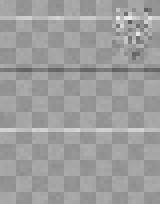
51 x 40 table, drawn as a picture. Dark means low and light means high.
Odd lines: rows 5, 18 and 33. Average level on the scale: 60%. Odd patch: rougher, in the top right. Roughest part: top right. Slope: none.
